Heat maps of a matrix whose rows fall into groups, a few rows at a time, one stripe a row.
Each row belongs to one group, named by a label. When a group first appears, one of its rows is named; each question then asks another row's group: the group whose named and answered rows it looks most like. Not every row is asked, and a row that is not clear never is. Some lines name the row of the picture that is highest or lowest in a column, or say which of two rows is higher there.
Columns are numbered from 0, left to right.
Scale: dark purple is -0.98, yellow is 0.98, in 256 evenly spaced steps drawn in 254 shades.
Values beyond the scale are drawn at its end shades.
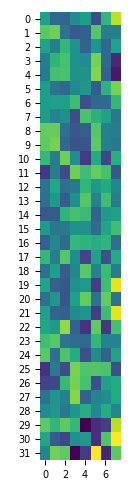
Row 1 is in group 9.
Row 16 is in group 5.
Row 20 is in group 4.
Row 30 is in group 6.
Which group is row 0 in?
6
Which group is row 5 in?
6
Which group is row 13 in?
4
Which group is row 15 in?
6
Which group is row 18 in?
4
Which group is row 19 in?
6
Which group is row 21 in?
6
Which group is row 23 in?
9
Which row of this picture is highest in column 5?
31
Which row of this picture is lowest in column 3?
31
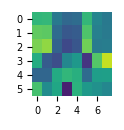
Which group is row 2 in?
9
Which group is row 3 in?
6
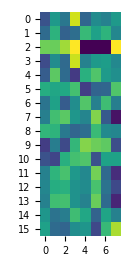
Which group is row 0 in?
5
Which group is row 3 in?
5
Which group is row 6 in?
4
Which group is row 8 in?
9
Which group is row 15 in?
6
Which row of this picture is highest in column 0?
2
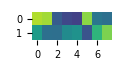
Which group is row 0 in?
9
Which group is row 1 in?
6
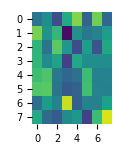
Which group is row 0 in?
4
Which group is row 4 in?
9
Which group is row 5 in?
9
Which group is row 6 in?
5
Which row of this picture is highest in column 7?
7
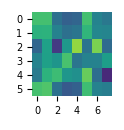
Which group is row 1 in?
9
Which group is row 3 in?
5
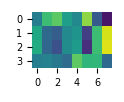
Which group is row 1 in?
6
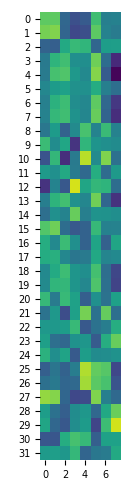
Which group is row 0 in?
9
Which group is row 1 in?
9
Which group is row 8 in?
4
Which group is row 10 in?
4
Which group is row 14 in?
5
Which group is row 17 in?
9
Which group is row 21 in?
4
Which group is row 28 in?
6
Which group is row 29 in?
6
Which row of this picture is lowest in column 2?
10
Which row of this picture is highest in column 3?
12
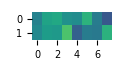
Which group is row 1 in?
5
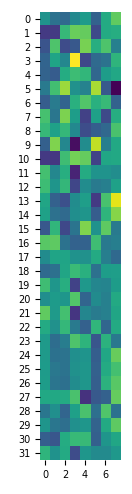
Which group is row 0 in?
6
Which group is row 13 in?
6
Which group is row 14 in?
6
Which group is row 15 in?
4
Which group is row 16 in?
9
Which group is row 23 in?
4
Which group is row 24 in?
6
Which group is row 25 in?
6
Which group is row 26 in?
6
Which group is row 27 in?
5
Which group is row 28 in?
4
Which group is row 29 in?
6
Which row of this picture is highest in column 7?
13
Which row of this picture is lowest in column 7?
5
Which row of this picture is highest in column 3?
3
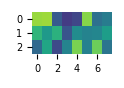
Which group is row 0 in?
9
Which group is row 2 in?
4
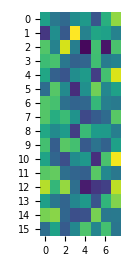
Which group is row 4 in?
6
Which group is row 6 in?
9
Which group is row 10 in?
6
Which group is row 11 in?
9
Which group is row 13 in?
6
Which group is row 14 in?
9
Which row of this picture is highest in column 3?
1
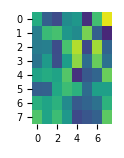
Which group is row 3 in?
4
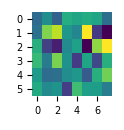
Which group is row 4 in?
6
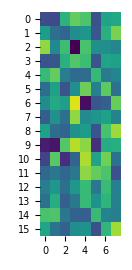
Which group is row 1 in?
6
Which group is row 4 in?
9
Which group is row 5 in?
4
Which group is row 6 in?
5
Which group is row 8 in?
6
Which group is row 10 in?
4
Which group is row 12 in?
4
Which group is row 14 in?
9
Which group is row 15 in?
6
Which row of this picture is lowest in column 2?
10
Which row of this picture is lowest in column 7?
11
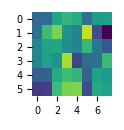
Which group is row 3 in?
5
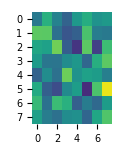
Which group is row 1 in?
9
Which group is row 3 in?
6
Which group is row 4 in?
5
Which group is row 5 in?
6
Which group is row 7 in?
6
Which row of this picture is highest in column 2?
2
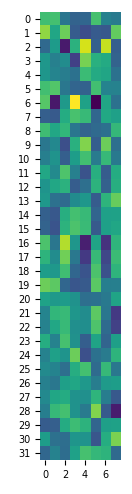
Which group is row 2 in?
4
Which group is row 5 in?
9
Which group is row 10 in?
4
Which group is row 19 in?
9
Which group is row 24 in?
5
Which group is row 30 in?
6
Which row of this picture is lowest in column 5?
6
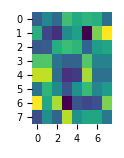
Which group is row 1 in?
6
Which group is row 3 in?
9
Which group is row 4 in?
9
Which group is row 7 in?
5
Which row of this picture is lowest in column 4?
4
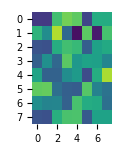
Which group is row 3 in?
5
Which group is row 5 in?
9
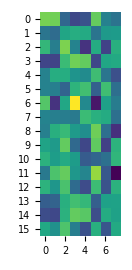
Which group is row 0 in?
9
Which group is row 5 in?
4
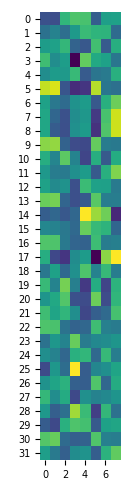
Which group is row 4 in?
5
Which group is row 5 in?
9
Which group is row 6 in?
6
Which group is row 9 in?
9
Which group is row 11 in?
6
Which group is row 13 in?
9
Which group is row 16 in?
9
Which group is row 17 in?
6
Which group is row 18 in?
4
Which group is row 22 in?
9
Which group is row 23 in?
5
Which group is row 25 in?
5
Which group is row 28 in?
4
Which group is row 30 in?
9
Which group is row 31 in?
6
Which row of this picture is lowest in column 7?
14
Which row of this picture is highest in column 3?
25
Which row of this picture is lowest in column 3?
3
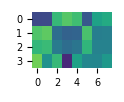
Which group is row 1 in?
9
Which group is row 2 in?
9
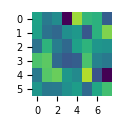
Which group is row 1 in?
6
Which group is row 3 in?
9
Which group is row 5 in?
6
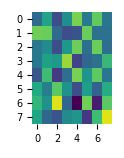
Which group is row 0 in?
4
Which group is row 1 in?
9
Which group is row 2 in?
4
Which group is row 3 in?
5
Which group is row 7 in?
6
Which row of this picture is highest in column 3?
3
